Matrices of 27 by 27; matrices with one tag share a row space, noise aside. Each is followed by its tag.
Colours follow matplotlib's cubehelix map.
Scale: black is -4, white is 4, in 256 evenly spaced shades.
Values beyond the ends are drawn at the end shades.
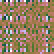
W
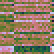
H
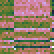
H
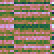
H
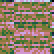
H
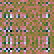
W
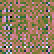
W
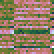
H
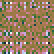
W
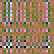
W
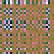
W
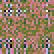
W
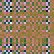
W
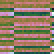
H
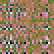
W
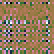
W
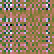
W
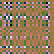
W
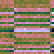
H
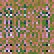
W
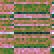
H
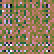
W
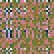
W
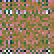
W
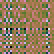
W
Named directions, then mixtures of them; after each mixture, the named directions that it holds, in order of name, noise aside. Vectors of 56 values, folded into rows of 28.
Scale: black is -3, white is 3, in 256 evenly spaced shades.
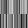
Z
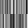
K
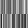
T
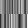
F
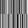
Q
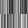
Z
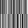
Q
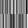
K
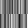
F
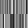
K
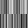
Z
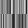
K, T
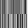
F, Q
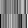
F, Z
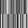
Q, T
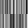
K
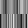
F, Z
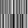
K, Q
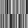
K, Q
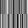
Q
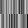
F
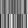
F, Q
